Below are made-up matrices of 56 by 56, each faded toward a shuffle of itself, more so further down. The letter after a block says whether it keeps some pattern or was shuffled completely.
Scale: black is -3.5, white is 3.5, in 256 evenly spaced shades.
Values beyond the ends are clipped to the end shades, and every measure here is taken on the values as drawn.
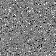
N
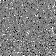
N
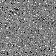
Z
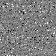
N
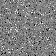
N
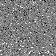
Z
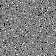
Z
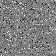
N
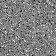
Z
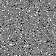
N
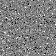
N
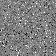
Z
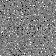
N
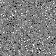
N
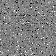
N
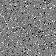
Z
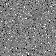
Z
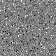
Z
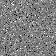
Z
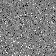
N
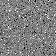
Z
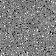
N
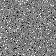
Z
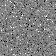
Z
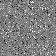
N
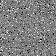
Z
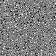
N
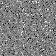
Z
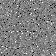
N
